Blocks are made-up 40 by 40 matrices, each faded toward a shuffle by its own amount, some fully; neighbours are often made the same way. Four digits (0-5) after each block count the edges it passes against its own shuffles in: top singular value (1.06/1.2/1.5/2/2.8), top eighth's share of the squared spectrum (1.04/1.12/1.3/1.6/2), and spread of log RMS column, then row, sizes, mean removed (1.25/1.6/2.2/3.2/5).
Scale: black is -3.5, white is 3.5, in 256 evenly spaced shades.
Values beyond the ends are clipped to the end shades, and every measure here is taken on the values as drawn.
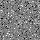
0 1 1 0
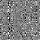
3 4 3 1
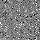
2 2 1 0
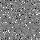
1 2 0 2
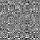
4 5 2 3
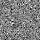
2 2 0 0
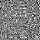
3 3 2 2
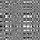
5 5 3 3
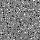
1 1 0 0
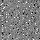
2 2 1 0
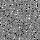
2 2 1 0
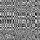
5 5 3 3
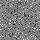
1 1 0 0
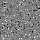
0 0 0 0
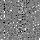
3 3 2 0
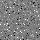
0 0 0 0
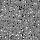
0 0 0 0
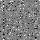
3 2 1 0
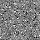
0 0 1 0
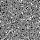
0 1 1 0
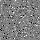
0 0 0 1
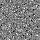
0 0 0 0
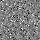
0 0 0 0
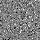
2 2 0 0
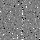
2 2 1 0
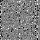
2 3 2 0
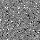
1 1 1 0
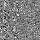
1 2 2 0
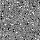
2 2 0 0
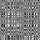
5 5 3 3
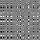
5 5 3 3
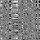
4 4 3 2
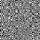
4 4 2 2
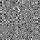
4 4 1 2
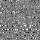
2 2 0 3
